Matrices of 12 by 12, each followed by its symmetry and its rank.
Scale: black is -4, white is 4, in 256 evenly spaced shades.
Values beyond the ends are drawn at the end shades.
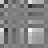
symmetric, rank one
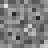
symmetric, full rank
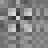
symmetric, rank two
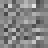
neither, rank two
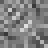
symmetric, full rank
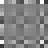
symmetric, rank one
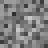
symmetric, full rank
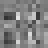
neither, rank two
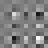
symmetric, rank one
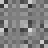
symmetric, rank two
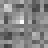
symmetric, rank two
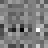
neither, rank two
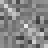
symmetric, full rank
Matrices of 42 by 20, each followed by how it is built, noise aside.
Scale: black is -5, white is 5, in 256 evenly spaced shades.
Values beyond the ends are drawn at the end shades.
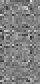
low rank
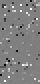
sparse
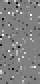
sparse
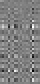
low rank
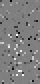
sparse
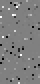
sparse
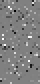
sparse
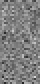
low rank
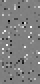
sparse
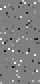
sparse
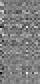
low rank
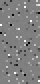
sparse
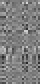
low rank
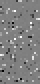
sparse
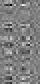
low rank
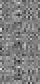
low rank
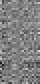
low rank
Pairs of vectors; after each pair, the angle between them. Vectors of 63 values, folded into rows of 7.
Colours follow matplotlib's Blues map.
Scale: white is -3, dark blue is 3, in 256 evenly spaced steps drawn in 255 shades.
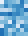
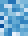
partly opposed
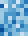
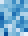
orthogonal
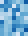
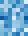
nearly opposite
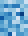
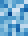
partly aligned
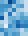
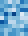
partly opposed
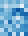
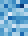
partly opposed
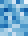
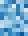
partly opposed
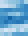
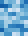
partly opposed
